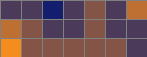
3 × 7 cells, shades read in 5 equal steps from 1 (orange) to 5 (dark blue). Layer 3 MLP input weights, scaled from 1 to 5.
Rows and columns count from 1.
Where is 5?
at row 1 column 3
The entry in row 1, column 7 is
2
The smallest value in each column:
1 3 3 3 3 3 2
